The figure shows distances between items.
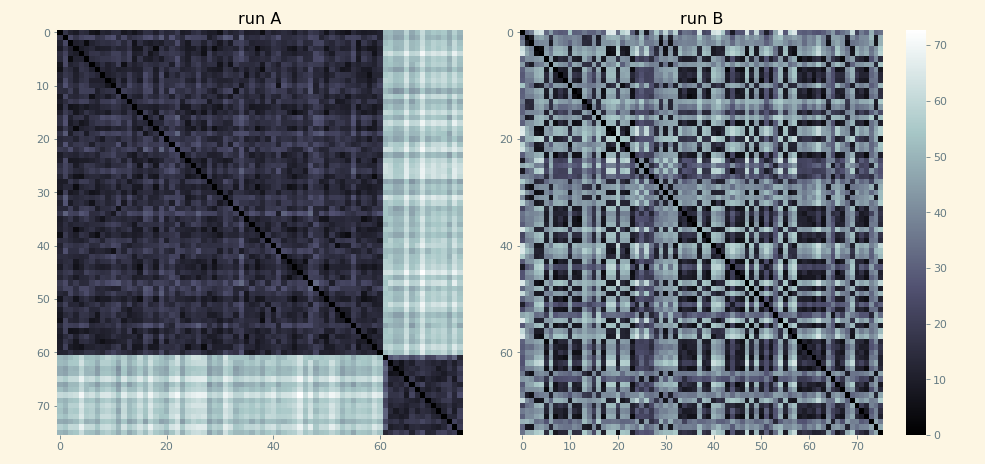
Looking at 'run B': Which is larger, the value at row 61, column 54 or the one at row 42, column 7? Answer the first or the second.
the first
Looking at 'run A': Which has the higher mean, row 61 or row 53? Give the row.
61
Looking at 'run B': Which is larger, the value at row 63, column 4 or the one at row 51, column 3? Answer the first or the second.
the second
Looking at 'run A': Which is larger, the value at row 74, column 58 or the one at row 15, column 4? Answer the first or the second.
the first
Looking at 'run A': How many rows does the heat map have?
76
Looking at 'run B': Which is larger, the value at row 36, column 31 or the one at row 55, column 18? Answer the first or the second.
the second
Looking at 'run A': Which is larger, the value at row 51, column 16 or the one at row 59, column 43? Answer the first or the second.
the first
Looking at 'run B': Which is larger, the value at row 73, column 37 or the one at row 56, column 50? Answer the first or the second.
the second
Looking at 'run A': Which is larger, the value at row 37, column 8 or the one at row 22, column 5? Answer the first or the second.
the second
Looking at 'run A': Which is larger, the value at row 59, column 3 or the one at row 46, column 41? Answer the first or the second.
the second
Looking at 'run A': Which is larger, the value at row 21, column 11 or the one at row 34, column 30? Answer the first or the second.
the first
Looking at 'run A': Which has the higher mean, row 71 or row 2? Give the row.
71
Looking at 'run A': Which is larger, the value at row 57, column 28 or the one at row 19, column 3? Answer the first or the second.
the second
